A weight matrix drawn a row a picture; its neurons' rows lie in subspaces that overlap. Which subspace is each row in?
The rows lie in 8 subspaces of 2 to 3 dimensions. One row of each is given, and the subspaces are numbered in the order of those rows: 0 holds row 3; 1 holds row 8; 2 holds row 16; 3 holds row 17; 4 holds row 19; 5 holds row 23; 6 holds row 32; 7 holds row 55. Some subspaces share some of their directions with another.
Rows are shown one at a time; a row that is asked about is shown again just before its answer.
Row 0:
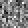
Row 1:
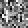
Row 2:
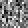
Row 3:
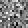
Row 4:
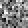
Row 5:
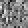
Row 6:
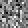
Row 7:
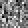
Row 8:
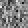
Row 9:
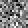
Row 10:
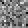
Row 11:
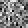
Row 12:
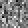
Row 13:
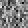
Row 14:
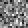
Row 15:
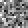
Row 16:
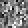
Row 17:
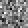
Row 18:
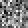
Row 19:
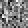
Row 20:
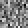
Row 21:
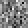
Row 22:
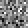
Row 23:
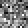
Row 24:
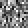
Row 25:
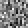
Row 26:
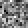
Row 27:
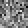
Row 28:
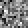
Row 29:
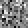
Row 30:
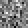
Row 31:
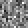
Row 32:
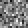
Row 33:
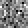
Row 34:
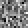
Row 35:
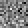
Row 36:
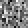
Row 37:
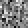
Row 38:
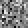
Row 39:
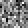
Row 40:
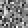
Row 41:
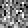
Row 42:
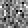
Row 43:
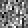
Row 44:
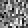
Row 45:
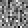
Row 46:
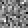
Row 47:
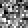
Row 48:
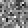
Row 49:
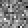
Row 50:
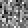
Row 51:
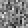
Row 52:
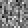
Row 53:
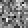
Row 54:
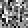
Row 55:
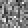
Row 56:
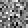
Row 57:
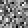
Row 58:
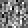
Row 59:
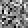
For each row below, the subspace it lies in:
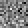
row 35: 3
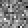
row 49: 5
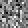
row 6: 0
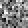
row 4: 5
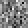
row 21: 2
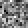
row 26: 6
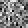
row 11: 0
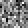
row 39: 2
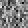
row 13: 1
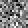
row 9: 0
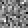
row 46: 7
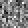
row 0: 3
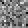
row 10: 7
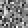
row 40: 2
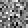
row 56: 0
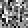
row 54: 4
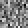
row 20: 6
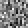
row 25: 6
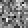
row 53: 2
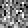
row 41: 4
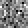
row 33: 4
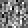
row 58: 2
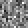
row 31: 3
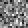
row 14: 6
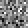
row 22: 3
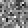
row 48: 2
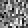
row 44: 6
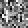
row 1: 4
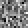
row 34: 7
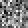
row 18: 7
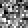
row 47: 5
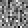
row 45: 5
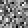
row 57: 2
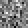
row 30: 0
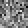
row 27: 4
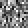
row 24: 1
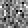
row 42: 4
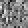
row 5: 0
